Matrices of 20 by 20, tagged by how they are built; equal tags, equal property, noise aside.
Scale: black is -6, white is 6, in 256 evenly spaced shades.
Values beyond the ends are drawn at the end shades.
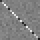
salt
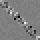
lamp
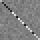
salt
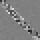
lamp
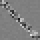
lamp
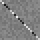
salt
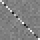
salt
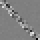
lamp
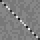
salt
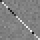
salt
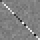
salt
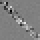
lamp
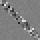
lamp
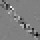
lamp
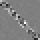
lamp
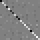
salt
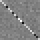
salt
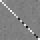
salt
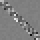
lamp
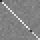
salt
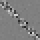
lamp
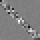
lamp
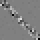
lamp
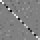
salt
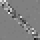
lamp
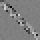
lamp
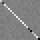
salt
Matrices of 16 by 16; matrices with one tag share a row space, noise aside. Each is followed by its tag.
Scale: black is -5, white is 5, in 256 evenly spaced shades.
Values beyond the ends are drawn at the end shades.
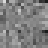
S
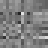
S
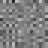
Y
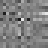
S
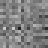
S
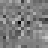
S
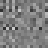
Y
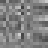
S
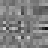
S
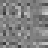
S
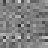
S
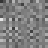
Y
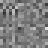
Y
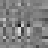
S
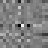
S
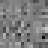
S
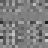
Y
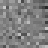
S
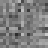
S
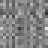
Y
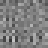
Y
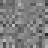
Y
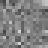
S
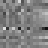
S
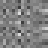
S
